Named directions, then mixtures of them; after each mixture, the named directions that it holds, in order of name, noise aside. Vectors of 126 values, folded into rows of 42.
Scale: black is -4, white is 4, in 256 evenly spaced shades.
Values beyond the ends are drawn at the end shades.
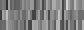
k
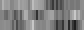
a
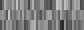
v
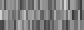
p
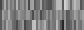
k, v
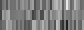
k, v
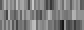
a, v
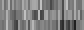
a, k, p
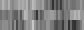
a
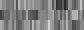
a, p, v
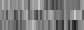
a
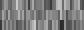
v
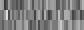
k, p, v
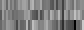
a, k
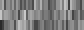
p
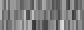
k, p, v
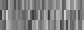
k
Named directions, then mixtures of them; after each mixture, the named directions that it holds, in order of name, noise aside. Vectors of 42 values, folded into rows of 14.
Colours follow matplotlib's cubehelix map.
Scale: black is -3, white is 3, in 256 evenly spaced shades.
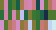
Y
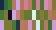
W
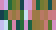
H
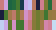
H, Y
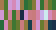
Y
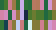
H, Y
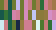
H, W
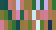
W, Y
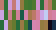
Y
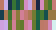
H, Y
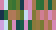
H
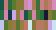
W, Y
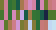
Y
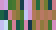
H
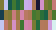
H, Y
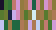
W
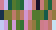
H, Y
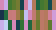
H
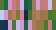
H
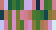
H, Y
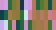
H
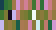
W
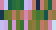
H, Y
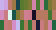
W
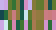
H
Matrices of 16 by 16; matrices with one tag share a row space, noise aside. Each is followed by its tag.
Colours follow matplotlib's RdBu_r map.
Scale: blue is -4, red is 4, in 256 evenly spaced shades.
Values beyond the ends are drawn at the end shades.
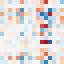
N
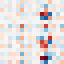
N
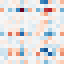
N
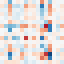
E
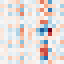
N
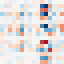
N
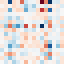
E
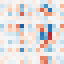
N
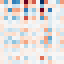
E
